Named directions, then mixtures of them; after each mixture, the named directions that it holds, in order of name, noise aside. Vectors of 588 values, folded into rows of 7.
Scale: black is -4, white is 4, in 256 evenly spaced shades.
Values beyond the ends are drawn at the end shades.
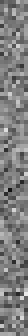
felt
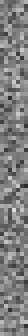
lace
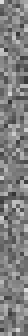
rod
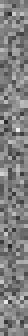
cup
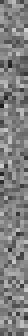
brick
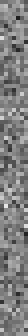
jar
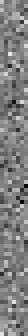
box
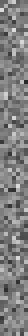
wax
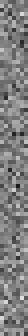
cup, wax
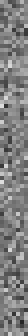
brick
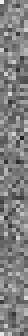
box, rod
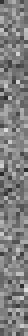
brick, felt, lace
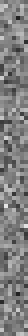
jar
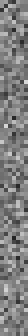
wax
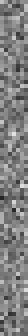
jar, lace, rod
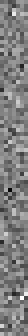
cup, felt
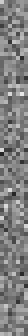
jar, lace, rod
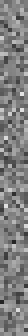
jar, rod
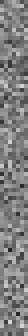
brick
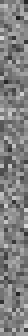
jar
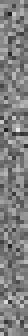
cup
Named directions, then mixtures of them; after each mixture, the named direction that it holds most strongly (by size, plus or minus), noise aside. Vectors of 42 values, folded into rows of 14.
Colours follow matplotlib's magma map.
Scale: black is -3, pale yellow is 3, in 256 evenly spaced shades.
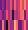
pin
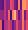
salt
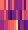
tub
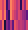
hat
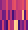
pin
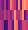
salt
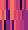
hat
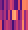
salt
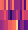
tub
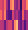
tub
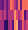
salt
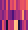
pin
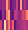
hat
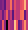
pin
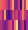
tub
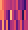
salt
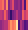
tub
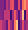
salt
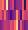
tub
